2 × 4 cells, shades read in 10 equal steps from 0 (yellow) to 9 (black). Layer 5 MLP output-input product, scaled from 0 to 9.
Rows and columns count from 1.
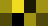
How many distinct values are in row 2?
3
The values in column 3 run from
3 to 8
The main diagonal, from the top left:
3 9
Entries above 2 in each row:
3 4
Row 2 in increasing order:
3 6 6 9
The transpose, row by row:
3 6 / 0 9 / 8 3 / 3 6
